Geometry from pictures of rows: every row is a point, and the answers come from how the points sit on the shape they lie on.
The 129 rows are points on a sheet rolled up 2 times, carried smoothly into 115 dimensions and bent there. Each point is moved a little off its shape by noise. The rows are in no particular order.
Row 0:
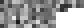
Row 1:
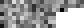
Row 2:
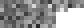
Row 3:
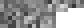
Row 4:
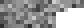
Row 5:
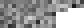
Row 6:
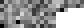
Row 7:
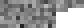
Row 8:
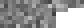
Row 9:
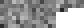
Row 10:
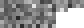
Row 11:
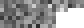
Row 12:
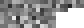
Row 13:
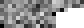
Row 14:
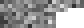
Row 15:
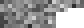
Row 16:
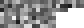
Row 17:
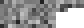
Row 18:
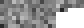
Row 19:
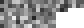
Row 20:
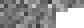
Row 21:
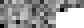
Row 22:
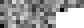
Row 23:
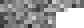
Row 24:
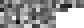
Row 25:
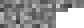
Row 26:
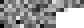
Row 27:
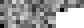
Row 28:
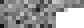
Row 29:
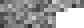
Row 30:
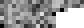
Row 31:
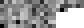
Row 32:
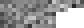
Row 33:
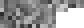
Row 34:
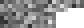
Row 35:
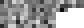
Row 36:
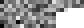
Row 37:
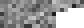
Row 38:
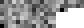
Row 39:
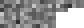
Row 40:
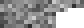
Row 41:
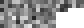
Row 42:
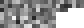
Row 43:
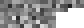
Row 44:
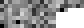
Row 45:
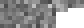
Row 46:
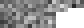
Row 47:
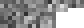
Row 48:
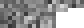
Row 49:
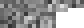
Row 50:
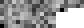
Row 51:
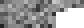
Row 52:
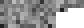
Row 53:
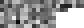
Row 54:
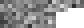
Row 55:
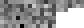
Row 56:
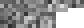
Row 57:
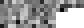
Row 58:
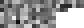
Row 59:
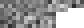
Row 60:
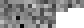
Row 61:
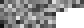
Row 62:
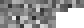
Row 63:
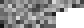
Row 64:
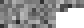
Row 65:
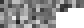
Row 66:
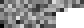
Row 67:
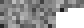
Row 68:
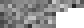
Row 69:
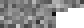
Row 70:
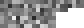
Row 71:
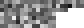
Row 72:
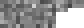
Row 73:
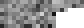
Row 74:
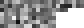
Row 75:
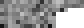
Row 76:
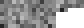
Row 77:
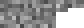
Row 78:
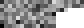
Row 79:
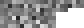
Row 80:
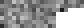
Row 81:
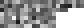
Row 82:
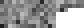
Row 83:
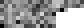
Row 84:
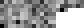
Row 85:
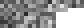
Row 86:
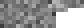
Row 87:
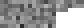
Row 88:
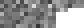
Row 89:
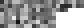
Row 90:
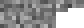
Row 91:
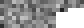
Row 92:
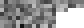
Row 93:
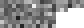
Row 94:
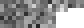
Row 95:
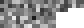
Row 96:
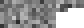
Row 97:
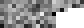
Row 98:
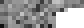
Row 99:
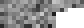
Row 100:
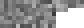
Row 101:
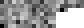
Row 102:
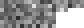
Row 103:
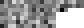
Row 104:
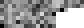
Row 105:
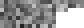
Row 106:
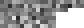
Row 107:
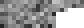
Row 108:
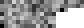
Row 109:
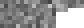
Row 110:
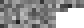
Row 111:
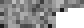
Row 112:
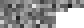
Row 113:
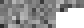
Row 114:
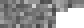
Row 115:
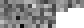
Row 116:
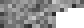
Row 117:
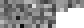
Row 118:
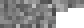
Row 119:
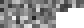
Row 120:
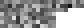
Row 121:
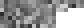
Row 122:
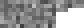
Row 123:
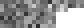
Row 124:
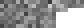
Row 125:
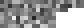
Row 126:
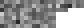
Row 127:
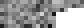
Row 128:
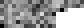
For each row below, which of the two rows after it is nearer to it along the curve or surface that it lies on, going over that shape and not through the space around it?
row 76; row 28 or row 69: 28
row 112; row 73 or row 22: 22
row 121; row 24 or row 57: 24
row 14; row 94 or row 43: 94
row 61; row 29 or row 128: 128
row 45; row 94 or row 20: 20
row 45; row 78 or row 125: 125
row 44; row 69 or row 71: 71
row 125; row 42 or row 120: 42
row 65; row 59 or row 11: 11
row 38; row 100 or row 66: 66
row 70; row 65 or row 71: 71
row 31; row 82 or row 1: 1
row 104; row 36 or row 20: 36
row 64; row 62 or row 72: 72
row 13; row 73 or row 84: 84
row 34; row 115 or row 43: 115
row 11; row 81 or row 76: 81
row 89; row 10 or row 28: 10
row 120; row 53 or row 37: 53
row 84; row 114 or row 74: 74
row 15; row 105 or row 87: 105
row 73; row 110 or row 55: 110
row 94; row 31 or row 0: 0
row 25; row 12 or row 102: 102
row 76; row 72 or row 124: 72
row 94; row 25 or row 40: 40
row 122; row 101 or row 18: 18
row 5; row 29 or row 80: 29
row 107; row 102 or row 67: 67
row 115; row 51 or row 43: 43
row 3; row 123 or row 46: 123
